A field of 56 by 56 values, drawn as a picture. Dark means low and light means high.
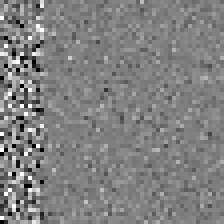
The right part is calmer, past a seam about 20% of the way across. The halves do not mirror each other. There are no regular stripes. No overall slope runs across the table.
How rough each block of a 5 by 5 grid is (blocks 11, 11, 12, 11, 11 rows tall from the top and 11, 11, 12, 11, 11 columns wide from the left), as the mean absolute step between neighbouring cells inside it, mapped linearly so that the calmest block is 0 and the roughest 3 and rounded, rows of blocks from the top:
2 0 0 0 0 / 3 0 0 0 0 / 3 0 0 0 0 / 3 0 0 0 0 / 3 0 0 0 0
